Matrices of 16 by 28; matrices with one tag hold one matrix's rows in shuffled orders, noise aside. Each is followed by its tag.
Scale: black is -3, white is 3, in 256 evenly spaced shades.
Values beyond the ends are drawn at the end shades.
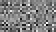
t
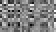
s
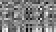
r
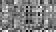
r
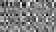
t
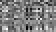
r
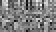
r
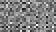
t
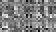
r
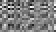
s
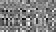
t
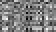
r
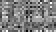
r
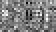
r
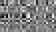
t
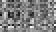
s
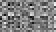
s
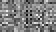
r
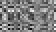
s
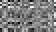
s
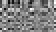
s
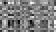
s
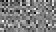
t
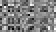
s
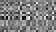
t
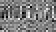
t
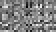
r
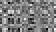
s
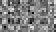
s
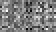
r
